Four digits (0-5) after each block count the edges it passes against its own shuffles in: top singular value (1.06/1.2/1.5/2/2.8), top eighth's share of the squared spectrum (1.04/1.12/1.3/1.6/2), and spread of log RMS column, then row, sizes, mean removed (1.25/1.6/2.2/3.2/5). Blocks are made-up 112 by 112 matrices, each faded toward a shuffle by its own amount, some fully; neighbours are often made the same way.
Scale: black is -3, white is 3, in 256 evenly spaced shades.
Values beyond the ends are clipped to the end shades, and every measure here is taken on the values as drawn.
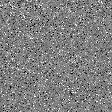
2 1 0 1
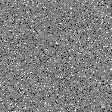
1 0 0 0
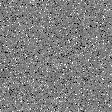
0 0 0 0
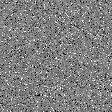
2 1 0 0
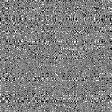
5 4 3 3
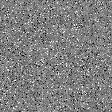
2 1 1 0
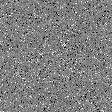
0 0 0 0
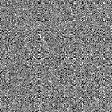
5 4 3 3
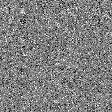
3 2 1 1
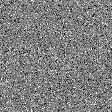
2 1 0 0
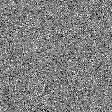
3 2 0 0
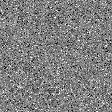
3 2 0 0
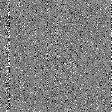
2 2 3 0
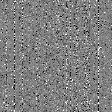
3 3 3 0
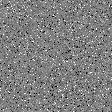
0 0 0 0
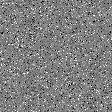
0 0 0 0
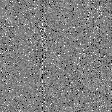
2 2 2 0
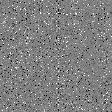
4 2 1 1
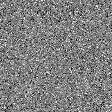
2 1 0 1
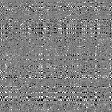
5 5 3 4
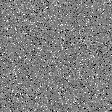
1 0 0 0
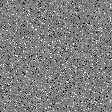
0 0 0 0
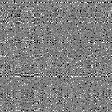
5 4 2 3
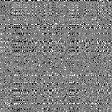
5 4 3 4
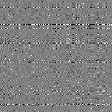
5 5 2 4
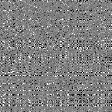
5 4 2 4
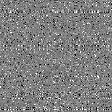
4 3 2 3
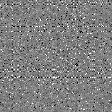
4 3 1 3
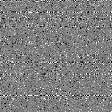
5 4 2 3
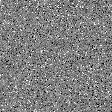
2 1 0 0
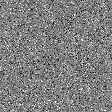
1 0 0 0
